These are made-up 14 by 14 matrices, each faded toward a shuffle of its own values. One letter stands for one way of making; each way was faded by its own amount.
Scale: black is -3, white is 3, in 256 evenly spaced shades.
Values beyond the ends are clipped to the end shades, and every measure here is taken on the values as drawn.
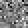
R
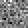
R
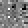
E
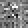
E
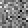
R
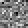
R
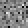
E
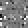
E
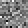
R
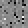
E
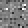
E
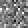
R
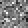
R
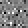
E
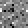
E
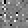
E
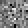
R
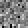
R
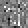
E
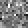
R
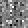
E
